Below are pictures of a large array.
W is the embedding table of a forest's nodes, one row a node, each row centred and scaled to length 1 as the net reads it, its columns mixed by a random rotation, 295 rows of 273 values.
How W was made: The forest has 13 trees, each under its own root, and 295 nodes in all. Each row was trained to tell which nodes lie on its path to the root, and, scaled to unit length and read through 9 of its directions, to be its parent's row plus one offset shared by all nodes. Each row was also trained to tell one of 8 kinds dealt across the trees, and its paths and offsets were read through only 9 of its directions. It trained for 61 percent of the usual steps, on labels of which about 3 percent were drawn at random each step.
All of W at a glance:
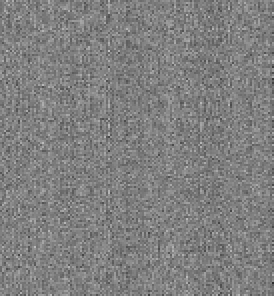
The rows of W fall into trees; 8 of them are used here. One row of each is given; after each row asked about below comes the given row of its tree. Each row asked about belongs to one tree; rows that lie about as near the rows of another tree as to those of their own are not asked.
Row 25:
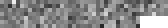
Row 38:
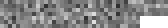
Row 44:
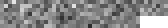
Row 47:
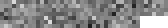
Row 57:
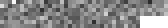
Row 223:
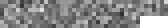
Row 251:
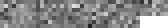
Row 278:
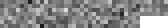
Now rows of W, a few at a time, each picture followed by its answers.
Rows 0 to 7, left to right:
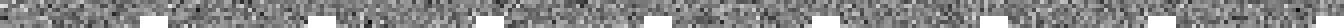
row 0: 57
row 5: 47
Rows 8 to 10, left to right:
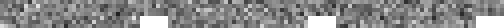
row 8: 223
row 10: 38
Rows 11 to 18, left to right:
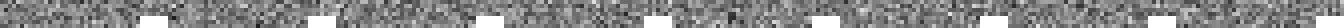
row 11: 278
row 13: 57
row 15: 38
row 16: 44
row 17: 38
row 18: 57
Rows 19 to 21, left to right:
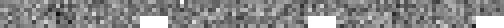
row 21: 38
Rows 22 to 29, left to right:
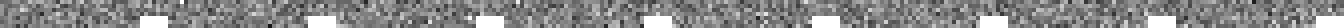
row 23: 38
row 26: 38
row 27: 223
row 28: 47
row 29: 47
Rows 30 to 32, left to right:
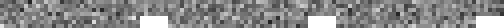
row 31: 251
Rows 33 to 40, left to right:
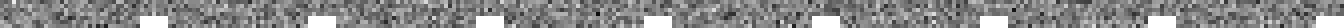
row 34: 278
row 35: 25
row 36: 251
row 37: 223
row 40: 278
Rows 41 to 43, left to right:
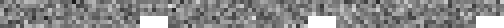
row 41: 25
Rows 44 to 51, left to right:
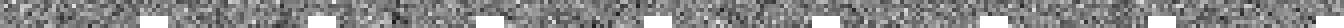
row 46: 38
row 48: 223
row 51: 251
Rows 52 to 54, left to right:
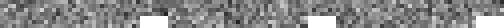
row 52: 223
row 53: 38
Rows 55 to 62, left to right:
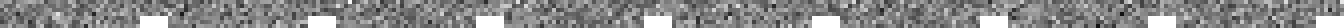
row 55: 251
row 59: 47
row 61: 47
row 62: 25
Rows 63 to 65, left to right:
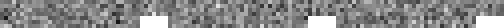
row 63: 223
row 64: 47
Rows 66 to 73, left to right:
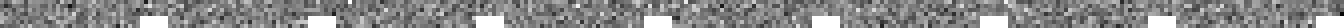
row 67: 223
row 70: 57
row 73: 223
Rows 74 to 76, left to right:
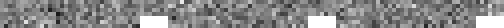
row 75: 57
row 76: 47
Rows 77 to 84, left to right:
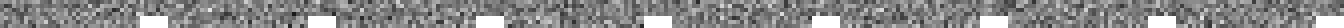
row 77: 38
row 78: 223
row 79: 251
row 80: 38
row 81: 44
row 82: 44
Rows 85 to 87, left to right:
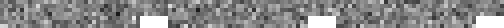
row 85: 223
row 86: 57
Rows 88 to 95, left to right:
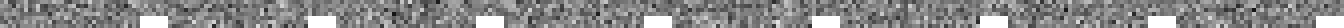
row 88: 57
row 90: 47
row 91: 251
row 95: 57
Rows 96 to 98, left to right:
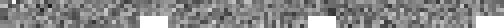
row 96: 57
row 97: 223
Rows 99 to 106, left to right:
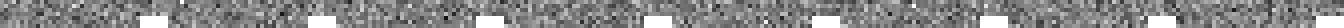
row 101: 44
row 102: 57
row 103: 38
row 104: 44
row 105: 223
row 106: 57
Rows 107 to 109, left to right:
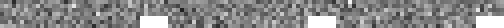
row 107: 251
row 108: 25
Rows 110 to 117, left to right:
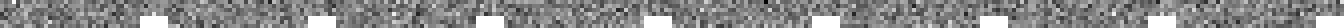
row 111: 223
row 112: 251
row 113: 38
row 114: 223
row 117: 278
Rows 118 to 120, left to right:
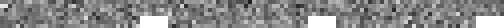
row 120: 251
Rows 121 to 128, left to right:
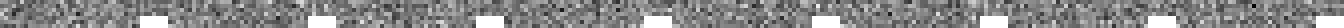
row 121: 25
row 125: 251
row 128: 38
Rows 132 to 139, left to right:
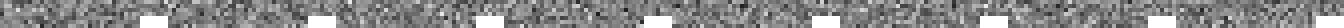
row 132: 47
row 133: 57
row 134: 25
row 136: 38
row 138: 57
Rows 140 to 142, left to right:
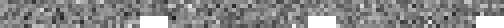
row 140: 44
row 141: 57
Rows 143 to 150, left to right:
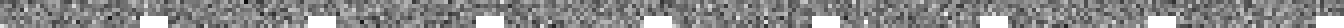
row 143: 44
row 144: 47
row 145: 47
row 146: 223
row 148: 25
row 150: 25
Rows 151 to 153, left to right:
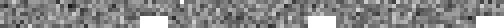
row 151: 38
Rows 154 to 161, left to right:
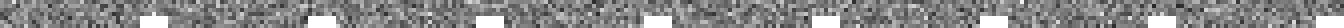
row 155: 251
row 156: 38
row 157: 57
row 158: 57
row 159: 251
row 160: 223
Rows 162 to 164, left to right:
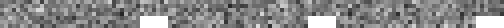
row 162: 278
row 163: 38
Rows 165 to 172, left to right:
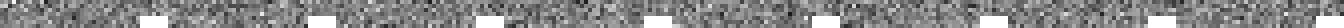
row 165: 57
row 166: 38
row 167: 223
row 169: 223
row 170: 38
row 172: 44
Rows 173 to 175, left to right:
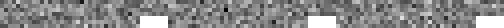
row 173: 278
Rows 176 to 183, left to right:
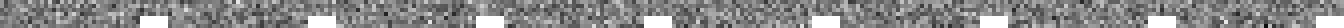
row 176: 251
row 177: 251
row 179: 38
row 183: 47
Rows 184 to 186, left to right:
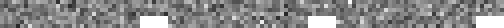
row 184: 38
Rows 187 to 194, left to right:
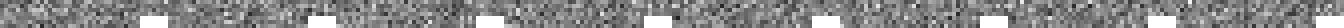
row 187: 278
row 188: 251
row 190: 251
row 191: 57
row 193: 57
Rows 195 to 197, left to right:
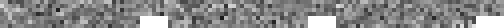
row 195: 57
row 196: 47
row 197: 57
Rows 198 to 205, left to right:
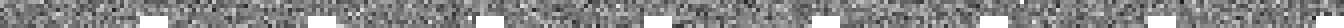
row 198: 57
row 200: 223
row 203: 278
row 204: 38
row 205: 44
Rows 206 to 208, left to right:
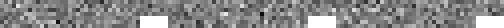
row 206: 251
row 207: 251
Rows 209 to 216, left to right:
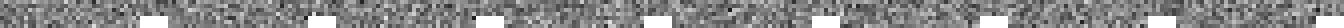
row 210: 44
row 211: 47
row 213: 57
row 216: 251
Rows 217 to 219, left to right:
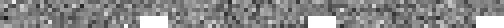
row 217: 57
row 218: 223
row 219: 38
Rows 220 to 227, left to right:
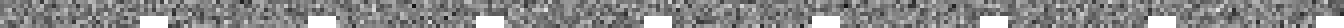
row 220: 25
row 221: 25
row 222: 38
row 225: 38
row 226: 47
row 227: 223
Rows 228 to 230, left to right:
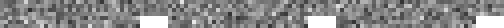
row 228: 25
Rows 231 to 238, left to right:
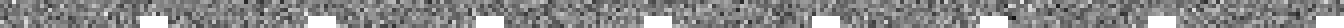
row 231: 25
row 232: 47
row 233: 223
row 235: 47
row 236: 223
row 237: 57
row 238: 278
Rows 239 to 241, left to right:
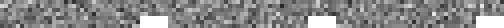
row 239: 251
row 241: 251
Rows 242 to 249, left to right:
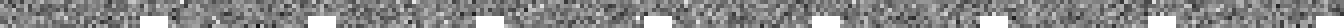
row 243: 47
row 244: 25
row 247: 25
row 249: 223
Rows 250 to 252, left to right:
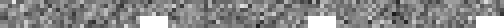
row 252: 223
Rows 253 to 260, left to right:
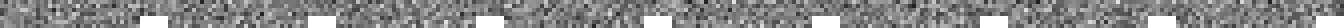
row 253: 251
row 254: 251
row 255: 25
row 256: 57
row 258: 38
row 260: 223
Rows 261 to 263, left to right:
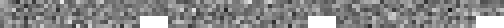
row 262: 57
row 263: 57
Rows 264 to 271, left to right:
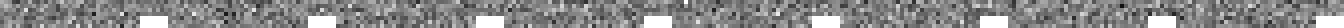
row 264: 251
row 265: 47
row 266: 278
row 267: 278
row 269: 38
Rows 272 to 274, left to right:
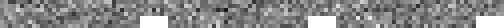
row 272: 44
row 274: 57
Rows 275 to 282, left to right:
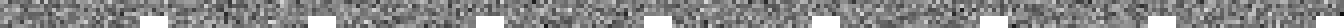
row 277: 44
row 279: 223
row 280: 44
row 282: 223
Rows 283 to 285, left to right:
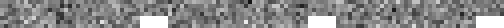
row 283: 38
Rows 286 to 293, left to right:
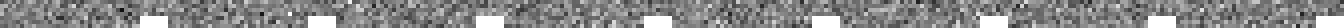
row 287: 251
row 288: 57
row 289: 25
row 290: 223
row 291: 47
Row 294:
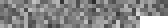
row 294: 223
